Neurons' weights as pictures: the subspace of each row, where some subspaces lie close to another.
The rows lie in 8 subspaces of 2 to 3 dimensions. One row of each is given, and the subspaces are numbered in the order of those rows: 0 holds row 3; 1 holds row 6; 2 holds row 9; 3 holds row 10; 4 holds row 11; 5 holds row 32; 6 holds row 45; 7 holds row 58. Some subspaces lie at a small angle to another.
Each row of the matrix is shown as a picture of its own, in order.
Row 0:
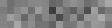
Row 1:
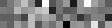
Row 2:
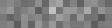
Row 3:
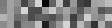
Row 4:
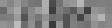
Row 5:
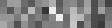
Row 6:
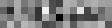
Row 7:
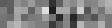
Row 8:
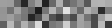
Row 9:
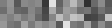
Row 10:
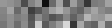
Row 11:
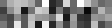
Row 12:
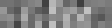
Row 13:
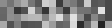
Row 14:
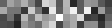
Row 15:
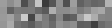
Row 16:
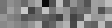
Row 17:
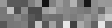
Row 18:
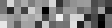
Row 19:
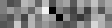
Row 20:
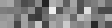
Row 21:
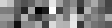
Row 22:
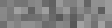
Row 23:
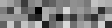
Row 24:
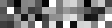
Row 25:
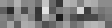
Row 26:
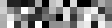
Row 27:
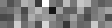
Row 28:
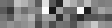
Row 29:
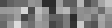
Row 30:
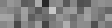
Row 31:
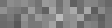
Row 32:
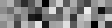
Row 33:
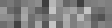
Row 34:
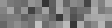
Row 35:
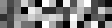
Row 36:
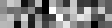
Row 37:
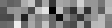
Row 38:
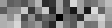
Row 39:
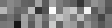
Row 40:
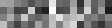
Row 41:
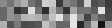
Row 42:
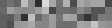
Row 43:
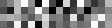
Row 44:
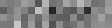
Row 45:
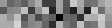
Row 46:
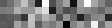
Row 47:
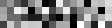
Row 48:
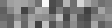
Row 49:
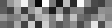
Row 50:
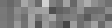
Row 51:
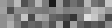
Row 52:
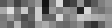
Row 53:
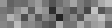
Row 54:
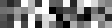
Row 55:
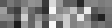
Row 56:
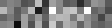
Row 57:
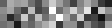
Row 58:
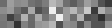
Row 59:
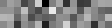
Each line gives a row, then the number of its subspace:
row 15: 2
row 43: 7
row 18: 2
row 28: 1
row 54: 3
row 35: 0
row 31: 6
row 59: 0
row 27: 0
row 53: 7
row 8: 1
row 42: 2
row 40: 5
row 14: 6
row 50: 3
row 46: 2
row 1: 2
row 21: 1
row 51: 2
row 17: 2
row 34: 3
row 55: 4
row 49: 7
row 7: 1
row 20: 5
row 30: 0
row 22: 5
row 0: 7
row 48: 4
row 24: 2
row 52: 1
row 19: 3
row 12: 4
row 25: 1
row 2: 7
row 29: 1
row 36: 3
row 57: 7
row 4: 4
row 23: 1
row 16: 0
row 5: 3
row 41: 5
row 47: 5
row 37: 0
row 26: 4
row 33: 4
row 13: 5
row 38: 6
